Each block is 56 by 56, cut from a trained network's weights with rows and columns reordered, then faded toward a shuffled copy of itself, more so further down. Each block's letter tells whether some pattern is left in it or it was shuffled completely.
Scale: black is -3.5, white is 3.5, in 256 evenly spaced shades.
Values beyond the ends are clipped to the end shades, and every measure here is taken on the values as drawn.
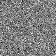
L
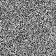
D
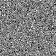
D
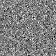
L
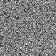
L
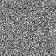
L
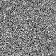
L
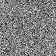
D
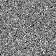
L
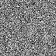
D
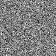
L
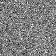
D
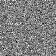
L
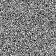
D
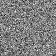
D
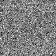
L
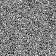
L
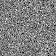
D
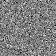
D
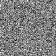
L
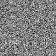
L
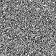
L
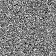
D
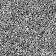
L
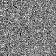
L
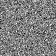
D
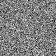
D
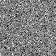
L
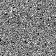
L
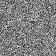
D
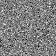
L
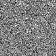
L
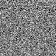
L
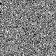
D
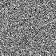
L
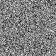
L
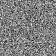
D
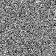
L
